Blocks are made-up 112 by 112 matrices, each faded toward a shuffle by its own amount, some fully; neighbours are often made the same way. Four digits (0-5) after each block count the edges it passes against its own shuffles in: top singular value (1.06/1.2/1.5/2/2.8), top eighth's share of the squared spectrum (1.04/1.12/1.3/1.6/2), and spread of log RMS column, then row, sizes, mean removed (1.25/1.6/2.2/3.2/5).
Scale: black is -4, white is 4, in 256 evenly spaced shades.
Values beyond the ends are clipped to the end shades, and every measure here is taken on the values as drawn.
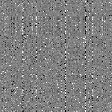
5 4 3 2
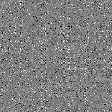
4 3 2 1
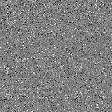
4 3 1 1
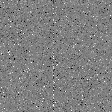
3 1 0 0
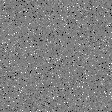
0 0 0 0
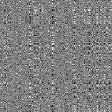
5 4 3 2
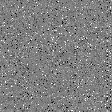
3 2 1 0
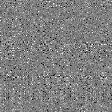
4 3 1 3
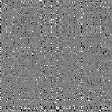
5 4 3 3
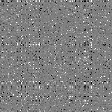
5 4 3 2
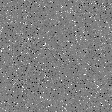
2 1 0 0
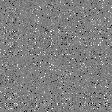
4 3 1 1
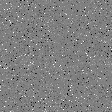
2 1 0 0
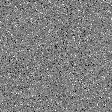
0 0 0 0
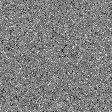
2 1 0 0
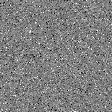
3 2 0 1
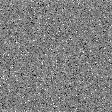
0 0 0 0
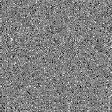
4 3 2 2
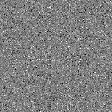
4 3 1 1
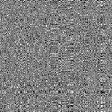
5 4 3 3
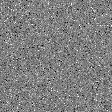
2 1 0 0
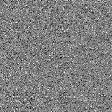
4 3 1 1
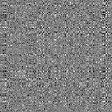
5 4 3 3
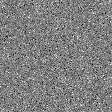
2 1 0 0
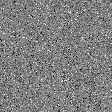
1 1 0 0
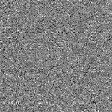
4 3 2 2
